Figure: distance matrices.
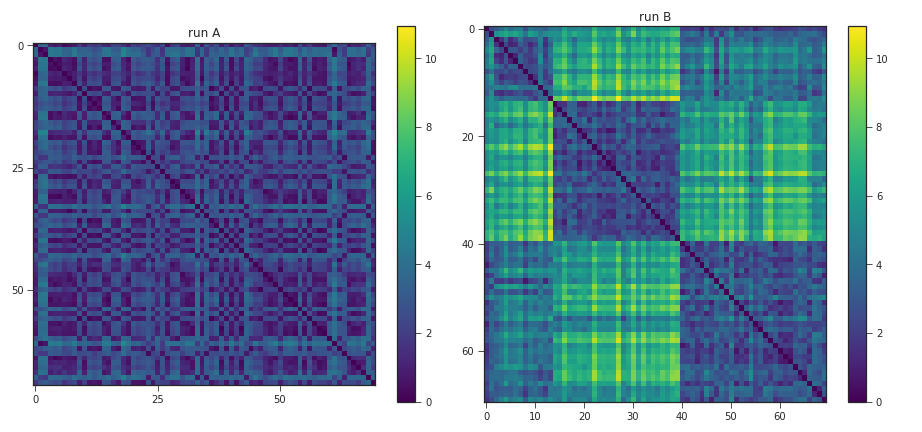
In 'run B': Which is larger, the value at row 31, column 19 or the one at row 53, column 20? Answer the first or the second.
the second
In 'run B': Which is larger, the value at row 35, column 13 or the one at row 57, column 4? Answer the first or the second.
the first
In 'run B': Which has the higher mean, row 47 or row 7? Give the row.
7
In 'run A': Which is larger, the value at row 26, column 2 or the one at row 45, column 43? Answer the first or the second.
the second
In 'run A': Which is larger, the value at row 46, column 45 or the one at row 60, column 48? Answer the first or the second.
the second
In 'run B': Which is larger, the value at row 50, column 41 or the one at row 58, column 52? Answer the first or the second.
the first
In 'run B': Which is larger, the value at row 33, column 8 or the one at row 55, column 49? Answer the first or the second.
the first
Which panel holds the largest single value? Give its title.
run B
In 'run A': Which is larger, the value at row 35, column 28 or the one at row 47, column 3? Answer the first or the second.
the first
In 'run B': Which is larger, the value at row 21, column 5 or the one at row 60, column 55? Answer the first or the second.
the first
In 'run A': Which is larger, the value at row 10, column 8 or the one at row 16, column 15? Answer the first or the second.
the second
